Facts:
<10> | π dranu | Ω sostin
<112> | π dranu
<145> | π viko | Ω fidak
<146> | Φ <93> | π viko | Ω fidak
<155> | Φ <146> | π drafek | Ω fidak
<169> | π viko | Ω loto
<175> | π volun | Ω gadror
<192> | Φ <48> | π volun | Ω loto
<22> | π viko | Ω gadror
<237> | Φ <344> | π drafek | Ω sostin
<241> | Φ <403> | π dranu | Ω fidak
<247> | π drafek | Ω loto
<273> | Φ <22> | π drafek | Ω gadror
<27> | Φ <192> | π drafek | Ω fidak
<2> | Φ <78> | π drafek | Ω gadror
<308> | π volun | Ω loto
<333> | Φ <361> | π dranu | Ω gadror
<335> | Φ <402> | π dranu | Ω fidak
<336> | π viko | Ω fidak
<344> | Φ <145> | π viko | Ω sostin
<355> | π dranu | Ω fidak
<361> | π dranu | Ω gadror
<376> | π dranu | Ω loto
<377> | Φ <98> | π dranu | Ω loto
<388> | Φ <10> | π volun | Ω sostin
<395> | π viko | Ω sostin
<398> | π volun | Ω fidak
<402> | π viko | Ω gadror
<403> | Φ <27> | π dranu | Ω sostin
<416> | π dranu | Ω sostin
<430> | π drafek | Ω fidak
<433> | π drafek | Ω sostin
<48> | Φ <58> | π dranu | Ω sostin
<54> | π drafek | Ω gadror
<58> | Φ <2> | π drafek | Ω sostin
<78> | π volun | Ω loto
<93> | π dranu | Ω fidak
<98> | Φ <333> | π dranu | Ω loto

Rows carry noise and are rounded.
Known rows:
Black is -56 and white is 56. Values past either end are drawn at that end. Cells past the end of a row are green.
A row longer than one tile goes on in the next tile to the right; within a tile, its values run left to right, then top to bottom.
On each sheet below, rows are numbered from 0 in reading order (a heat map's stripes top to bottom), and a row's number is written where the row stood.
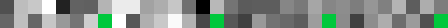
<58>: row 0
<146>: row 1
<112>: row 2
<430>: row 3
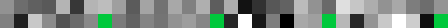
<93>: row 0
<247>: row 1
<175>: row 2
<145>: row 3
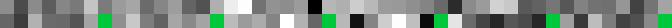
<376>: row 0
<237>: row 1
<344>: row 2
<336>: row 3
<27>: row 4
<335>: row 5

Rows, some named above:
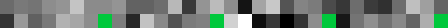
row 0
<54>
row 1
<93>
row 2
<192>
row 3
<361>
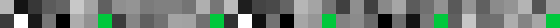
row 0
<175>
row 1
<433>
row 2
<175>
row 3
<403>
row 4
<273>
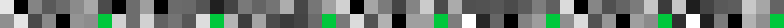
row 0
<308>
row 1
<98>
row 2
<241>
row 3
<78>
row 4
<388>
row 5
<308>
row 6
<175>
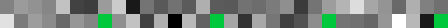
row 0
<155>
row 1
<398>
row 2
<335>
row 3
<395>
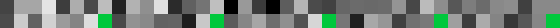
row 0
<2>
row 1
<48>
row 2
<333>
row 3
<355>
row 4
<335>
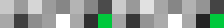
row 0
<169>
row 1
<169>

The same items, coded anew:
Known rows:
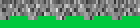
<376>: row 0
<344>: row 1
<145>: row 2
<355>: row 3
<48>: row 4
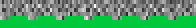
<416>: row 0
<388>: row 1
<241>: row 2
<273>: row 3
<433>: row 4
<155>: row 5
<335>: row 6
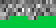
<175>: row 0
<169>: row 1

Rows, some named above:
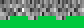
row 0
<398>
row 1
<241>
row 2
<241>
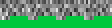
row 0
<54>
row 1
<395>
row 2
<395>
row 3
<403>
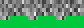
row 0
<27>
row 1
<247>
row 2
<155>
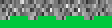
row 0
<2>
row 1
<430>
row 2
<308>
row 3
<355>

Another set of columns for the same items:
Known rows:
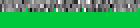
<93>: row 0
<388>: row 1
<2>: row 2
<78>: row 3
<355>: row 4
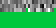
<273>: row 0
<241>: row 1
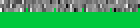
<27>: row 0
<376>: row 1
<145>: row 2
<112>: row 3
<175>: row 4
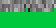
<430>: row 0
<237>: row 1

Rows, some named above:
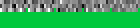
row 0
<241>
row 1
<241>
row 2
<398>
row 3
<335>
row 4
<247>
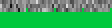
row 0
<169>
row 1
<155>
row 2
<433>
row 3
<247>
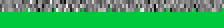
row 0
<355>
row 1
<58>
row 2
<403>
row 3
<273>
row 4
<54>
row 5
<48>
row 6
<308>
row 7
<237>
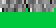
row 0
<192>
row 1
<98>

